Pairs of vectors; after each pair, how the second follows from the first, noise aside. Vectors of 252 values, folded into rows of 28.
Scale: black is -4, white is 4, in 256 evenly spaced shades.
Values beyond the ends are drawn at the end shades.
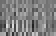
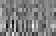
negated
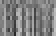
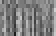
copied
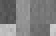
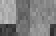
negated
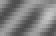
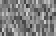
shuffled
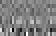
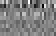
reversed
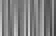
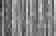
reversed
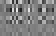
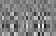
reversed
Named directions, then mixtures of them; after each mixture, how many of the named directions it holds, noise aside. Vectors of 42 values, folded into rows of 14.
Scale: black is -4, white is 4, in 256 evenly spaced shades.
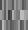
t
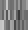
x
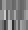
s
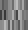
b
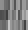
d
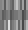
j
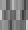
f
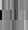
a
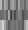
three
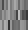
three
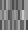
three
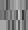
three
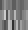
one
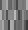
three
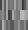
one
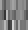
one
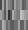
one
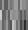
two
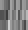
one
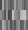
one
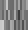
one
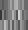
one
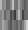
two
